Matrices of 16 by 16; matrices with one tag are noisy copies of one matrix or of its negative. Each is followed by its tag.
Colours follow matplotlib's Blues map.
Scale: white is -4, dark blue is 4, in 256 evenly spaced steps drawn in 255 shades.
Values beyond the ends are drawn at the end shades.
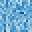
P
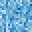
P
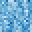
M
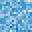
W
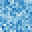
W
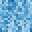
M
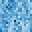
M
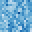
M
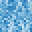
M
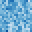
M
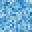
W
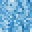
M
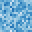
W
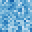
M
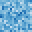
W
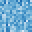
P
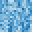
M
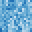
M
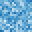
W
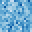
M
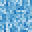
P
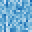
P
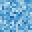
W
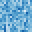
P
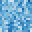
M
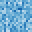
P
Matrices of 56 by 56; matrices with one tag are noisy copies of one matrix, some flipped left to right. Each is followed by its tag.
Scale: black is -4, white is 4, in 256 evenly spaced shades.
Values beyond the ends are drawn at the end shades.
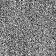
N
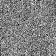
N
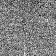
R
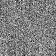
N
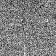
R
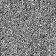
N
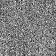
N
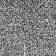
R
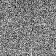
R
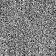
N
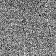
R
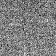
R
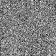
N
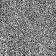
N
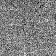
R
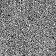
N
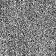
N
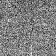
R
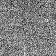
R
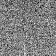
R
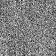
N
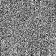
N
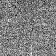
R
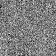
N
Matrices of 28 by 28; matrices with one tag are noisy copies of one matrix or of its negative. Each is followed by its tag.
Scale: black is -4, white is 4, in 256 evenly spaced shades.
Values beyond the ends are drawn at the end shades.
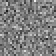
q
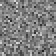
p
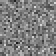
p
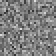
q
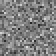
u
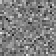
u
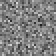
p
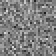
q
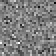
p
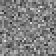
u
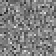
q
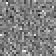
q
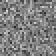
q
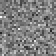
u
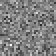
p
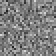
q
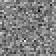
u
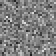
p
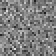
q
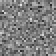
u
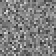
q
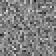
q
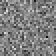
q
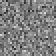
q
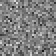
p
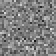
u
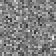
p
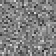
p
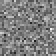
u
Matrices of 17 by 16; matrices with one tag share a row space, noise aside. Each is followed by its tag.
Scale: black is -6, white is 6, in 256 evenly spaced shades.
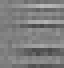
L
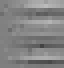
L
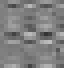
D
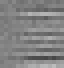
L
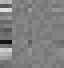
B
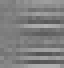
L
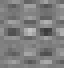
D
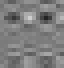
D
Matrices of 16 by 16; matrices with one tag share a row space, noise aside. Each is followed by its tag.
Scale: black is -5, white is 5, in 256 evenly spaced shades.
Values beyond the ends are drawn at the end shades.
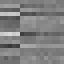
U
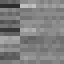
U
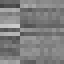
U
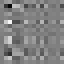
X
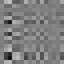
X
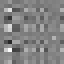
X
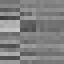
U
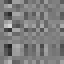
X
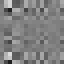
X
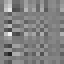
X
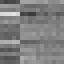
U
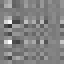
X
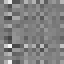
X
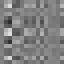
X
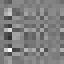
X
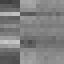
U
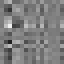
X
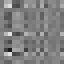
X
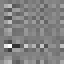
X
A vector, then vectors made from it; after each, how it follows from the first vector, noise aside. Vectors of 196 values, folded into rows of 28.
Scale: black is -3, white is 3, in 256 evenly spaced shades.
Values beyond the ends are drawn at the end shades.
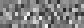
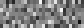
wrapped around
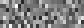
wrapped around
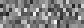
wrapped around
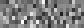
wrapped around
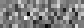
sign-scrambled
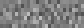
shrunk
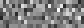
wrapped around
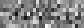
sign-scrambled
